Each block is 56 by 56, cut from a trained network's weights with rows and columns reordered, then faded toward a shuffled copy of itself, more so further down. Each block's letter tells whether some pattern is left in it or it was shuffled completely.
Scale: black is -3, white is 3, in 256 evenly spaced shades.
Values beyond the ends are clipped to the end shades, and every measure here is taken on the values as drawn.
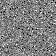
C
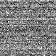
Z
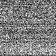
Z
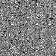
Z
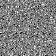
Z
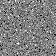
C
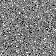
C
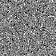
Z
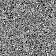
C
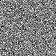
C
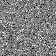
C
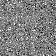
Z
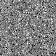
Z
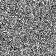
C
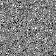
Z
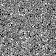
Z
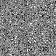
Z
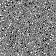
C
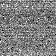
Z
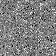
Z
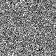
C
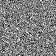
C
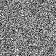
C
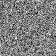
C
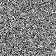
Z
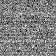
Z
